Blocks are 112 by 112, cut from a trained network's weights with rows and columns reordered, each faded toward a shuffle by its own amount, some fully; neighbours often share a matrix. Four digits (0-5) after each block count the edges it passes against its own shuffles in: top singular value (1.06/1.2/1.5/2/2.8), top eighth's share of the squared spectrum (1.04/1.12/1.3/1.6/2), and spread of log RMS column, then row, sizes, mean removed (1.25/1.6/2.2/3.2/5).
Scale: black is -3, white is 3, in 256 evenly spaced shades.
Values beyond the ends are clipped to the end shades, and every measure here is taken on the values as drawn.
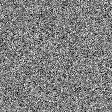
2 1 0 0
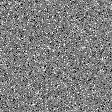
0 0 0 0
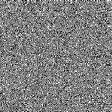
3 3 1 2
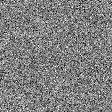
0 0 0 0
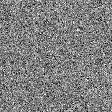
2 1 0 0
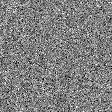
0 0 0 0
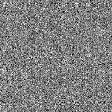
4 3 1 2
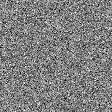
2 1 0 0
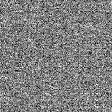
3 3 0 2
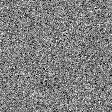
0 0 0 0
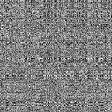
4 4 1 3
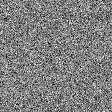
1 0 0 0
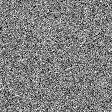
0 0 0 0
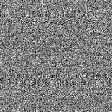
4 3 0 2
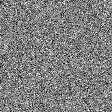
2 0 0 0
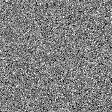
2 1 0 0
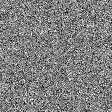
1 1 0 0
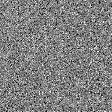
2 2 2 1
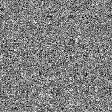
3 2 0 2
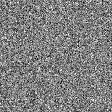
2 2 0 0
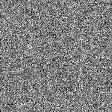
2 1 0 1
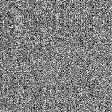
3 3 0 1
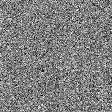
2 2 0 0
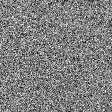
1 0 0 0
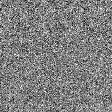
2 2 0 0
